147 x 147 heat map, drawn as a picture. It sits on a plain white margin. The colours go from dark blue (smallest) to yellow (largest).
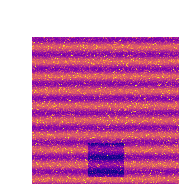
Ninth with the lowest average: bottom middle. Slope: none. Odd patch: lower, in the bottom middle. Stripes: horizontal, repeating 10 times.
